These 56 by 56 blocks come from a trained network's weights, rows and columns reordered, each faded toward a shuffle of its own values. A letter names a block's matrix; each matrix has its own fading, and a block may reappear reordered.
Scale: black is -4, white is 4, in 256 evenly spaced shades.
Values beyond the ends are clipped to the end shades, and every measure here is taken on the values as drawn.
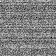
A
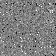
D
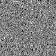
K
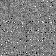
D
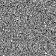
K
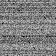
A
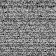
A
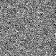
K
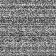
A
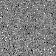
D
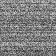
A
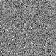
K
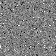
D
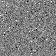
D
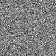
K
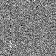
K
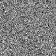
K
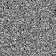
K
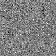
K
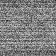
A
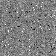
D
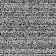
A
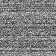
A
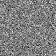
K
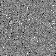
D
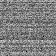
A
